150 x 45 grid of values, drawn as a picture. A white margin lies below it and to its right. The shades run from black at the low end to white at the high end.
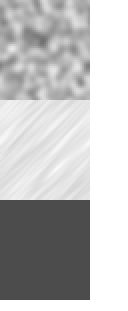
The table splits into 3 rows of 1 panel. Panel 1,1: high, blotchy. Panel 2,1: very high, slanting up to the right, faint in contrast. Panel 3,1: low, flat.
